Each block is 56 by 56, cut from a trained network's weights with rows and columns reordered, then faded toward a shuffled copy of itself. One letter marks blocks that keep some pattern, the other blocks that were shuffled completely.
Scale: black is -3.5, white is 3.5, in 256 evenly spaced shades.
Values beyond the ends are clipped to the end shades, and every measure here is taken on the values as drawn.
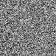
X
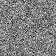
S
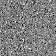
X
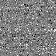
X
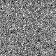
X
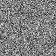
S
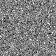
S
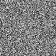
X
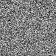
S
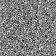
S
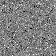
S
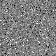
S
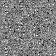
X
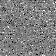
X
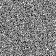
S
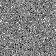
S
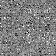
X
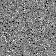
S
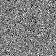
X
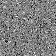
S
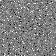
S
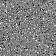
S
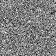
X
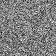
S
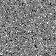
S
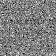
X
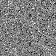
S
